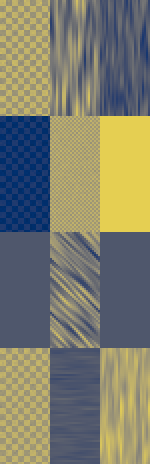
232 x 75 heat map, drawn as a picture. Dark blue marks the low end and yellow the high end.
The table splits into 4 rows of 3 panels. Panel 1,1: high, checkered. Panel 1,2: middling, streaked downward, strong in contrast. Panel 1,3: low, streaked downward. Panel 2,1: very low, checkered, faint in contrast. Panel 2,2: high, checkered. Panel 2,3: very high, flat. Panel 3,1: low, flat. Panel 3,2: middling, slanting down to the right, strong in contrast. Panel 3,3: low, flat. Panel 4,1: high, checkered. Panel 4,2: low, streaked across, faint in contrast. Panel 4,3: high, streaked downward.
